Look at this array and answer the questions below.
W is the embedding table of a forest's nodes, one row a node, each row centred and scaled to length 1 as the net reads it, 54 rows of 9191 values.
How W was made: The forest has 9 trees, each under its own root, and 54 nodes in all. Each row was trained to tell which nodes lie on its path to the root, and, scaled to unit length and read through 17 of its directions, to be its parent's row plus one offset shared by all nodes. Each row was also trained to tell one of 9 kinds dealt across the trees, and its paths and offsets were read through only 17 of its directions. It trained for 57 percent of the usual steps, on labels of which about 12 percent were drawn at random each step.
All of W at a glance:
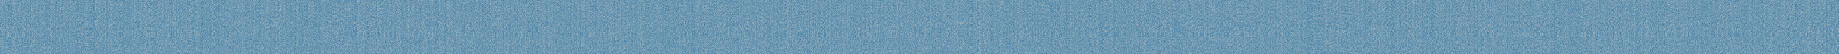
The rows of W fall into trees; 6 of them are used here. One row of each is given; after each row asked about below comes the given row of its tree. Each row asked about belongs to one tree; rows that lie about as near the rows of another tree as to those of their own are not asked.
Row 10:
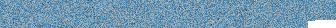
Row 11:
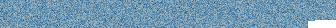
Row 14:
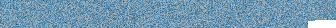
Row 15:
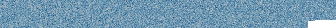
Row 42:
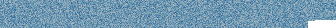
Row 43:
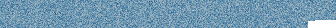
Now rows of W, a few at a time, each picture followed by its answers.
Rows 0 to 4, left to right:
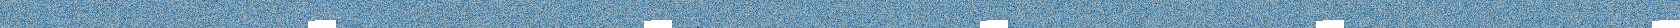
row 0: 11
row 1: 43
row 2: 15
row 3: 14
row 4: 15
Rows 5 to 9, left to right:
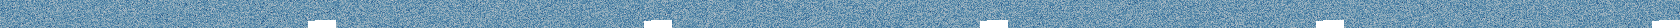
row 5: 15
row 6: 10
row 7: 43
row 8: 15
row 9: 14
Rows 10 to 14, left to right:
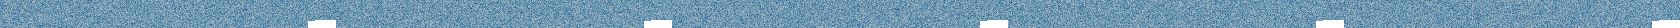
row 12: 15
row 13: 42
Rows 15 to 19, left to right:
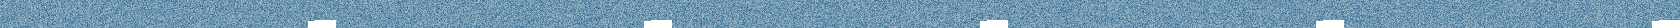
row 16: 15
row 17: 11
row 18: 10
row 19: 42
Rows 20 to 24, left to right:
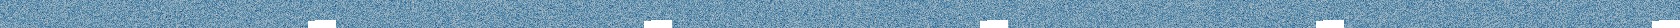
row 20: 11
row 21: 43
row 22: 10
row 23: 10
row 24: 43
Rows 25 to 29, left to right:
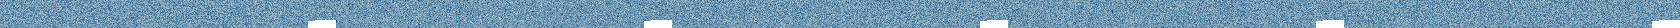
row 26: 14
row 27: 11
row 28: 42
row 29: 42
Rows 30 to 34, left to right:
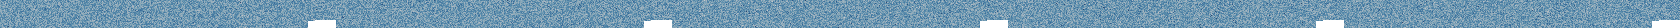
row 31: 43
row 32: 11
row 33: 11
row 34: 11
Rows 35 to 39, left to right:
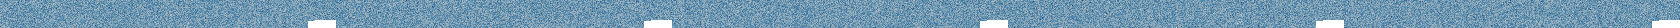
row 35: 11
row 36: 11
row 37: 14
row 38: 15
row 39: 14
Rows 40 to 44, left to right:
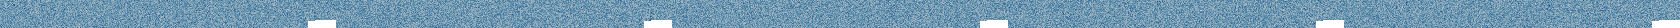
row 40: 15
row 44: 15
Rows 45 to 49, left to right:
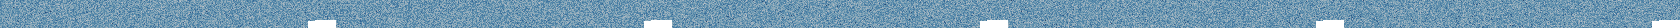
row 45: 14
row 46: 42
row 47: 10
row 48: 10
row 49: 15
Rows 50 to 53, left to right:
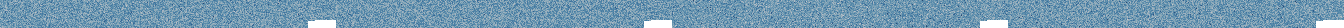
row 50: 11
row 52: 10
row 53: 14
